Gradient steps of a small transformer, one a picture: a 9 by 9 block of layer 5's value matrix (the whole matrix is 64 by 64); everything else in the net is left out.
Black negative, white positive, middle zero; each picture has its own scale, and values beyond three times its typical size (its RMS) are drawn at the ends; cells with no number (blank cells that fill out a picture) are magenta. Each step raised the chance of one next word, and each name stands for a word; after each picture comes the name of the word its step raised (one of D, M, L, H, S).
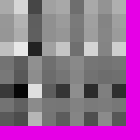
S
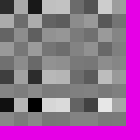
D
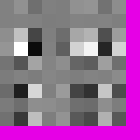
S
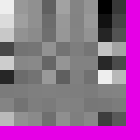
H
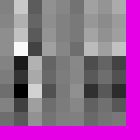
S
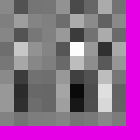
D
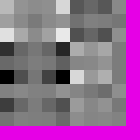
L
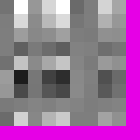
H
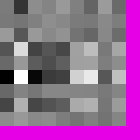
L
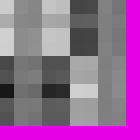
S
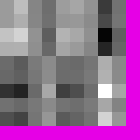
S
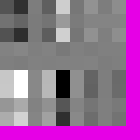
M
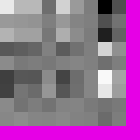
H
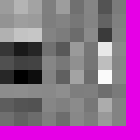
L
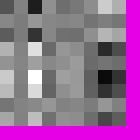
M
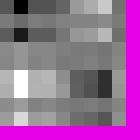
M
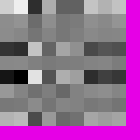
H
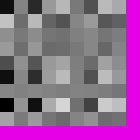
D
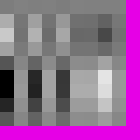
D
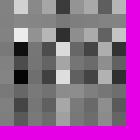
L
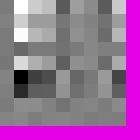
H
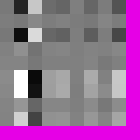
M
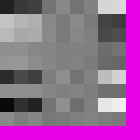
D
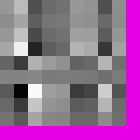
S
